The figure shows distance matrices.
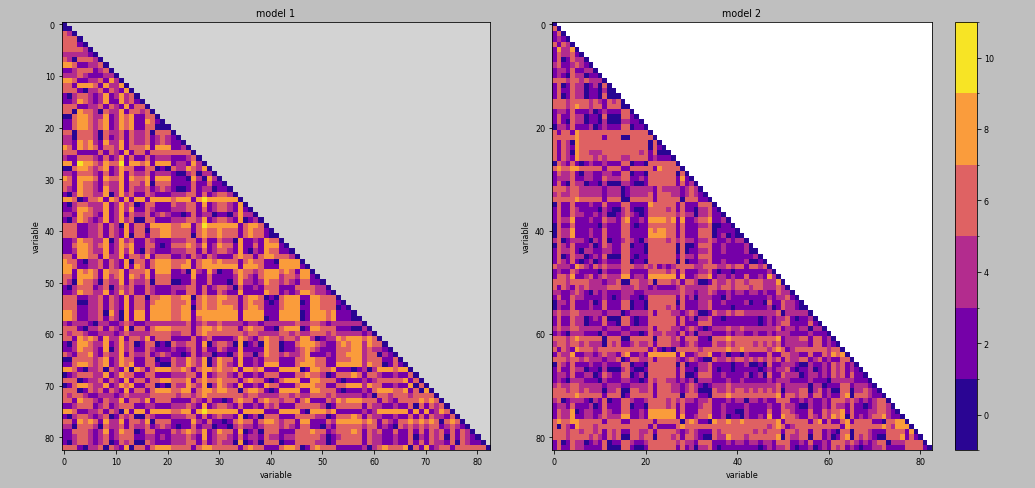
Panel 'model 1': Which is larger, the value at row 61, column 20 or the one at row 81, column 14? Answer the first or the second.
the first
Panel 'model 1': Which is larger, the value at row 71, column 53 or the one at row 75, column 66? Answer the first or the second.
the second
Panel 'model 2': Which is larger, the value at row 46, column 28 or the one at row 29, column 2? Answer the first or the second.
the first
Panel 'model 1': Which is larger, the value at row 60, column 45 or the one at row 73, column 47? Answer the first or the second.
the second
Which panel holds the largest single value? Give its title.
model 1
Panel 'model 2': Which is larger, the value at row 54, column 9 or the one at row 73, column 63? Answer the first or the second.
the second
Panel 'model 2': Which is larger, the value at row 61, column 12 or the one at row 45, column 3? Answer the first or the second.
the first
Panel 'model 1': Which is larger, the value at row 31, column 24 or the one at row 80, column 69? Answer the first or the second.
the second
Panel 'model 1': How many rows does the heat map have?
83
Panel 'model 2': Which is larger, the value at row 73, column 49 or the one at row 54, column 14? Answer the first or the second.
the first
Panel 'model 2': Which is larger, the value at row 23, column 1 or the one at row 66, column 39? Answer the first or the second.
the first
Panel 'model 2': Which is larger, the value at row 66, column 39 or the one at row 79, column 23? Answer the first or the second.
the second
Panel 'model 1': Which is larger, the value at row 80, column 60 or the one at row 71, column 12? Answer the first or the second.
the second
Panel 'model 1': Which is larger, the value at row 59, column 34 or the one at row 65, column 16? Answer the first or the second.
the second
